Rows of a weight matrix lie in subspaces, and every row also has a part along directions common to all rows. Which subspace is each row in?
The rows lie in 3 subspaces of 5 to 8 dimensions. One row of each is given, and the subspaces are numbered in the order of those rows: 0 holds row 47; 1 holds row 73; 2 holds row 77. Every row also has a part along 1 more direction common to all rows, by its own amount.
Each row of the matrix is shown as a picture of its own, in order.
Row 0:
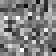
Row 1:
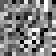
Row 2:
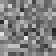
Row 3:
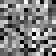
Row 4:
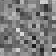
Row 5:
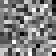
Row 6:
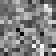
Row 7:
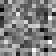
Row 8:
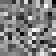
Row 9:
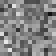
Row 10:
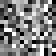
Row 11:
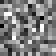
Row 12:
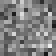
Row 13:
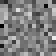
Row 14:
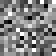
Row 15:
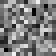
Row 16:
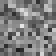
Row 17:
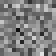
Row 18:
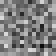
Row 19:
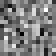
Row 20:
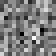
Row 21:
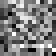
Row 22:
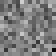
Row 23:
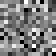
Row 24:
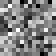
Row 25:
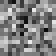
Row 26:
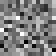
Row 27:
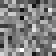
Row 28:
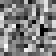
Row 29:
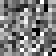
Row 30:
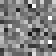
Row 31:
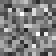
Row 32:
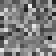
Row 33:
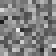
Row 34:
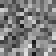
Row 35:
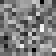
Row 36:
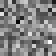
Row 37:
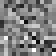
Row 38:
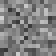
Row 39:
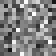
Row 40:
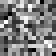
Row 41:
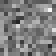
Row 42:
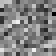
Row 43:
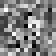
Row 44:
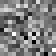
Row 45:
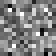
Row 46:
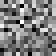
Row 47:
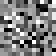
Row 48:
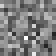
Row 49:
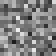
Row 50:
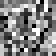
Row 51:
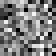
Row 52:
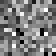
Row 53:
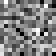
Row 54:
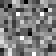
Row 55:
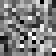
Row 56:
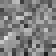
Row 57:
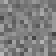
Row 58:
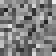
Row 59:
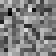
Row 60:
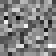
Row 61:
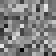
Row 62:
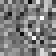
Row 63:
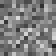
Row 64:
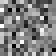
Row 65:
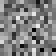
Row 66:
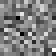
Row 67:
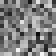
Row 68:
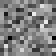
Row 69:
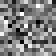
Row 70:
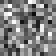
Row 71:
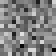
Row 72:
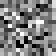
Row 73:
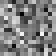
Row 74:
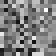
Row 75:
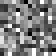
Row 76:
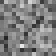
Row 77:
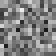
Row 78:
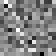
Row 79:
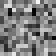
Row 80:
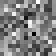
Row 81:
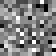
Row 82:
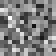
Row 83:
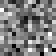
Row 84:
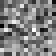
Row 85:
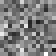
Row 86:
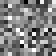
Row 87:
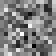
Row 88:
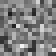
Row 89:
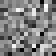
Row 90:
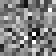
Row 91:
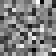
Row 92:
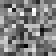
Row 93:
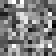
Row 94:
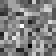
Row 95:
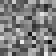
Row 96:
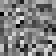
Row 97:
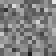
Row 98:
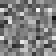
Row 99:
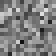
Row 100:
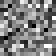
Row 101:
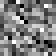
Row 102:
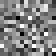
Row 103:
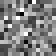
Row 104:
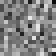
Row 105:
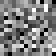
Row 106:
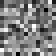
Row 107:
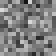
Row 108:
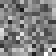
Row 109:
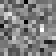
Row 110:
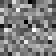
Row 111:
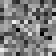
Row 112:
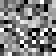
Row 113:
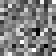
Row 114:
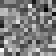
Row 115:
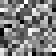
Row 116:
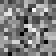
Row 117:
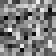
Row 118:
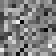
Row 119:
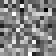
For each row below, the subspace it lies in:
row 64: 1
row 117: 0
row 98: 0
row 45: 1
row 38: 2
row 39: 2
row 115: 2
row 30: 2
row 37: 1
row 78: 2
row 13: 2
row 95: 2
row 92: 1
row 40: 1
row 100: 0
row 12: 1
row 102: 0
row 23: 0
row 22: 0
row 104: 1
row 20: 1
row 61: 0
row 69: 0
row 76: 1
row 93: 1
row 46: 2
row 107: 0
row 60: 0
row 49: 2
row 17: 2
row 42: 2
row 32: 2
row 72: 0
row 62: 1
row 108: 0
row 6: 0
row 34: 0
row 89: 0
